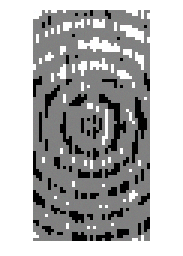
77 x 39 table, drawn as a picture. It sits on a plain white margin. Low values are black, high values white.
Rings: centred on the centre. Average level on the scale: 50%. Seam: horizontal, 30% of the way down, the top part higher.
